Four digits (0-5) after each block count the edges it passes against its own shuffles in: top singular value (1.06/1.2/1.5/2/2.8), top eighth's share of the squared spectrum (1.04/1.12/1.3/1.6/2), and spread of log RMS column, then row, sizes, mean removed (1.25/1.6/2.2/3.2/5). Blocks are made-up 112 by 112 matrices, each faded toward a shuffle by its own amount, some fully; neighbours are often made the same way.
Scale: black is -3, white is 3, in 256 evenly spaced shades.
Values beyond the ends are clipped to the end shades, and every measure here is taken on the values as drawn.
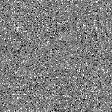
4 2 1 1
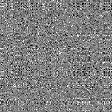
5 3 2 3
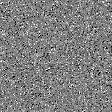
3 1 0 0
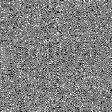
4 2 1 1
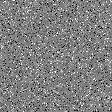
0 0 0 0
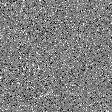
2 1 0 0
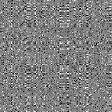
5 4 3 3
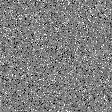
0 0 0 0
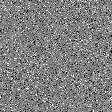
2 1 0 0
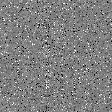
3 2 1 0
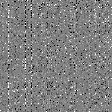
4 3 3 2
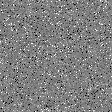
0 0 0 0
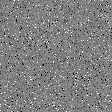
0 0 0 0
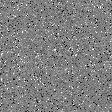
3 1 1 0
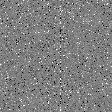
3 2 1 0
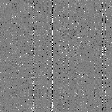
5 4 3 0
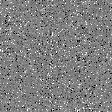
3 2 1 0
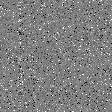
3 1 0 0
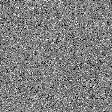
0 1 0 2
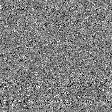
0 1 0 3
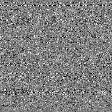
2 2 0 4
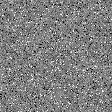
3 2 0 0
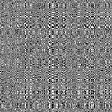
5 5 4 4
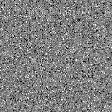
4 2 1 1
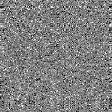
4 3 2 2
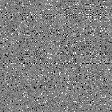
4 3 2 2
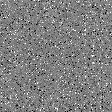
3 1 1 0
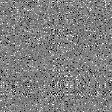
4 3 2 2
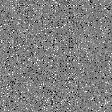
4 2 1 1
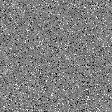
3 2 0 1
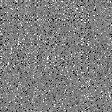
4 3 2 2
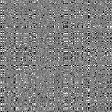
5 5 4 4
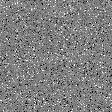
2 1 0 0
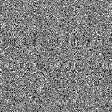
4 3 2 1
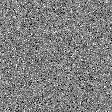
0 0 0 0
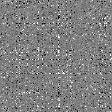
2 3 3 3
